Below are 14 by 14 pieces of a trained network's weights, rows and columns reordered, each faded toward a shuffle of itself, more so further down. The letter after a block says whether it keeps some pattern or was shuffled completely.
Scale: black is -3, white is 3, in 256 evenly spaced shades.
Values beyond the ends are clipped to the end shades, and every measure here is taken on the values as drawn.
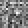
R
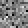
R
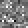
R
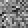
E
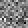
R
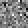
E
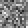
E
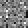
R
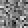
E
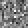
E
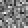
E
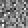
R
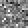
E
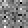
R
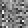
R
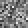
E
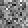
E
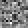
R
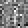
R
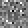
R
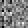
R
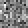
E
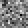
E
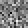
E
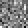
R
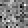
E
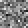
E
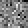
E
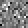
E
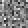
E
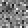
E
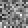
E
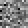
R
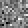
E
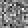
R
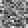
E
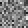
R
